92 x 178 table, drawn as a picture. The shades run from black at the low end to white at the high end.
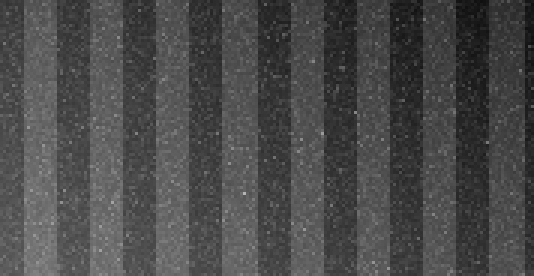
The bottom left is the ninth with the highest average. There is an overall slope up to the bottom left. Upright stripes repeat 8 times across the table. The ninth with the lowest average is the top right. Overall the values sit about 30% of the way up the scale.
